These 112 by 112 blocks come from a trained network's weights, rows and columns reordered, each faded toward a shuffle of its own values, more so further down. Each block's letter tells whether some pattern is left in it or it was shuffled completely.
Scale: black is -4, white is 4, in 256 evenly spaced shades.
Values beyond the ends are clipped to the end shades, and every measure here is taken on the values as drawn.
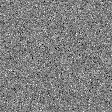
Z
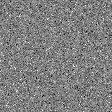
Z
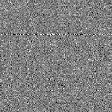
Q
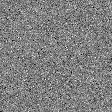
Z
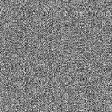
Q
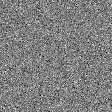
Z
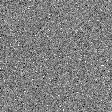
Z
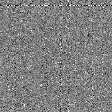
Q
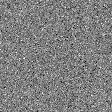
Z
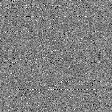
Q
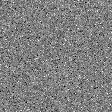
Z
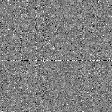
Q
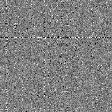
Q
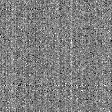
Q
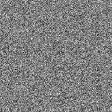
Q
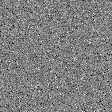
Z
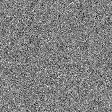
Z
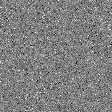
Z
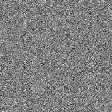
Q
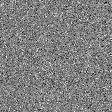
Z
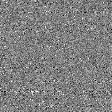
Q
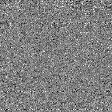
Q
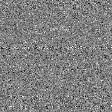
Q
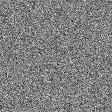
Z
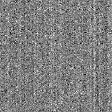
Q
